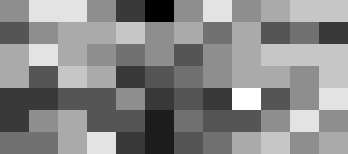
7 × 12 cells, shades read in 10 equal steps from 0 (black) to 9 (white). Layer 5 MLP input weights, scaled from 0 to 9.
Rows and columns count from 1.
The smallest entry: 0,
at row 1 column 6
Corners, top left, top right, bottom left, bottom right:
5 7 4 6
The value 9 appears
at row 5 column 9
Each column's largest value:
6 8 8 8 7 5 6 8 9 7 8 8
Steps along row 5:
same up same up down up down up down up up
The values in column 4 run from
3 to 8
